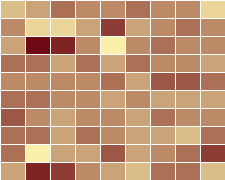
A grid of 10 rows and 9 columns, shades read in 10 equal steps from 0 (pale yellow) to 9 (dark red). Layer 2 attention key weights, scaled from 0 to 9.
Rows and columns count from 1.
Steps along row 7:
down down up same down up down same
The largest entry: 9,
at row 3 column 2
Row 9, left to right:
5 0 3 3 6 3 4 5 7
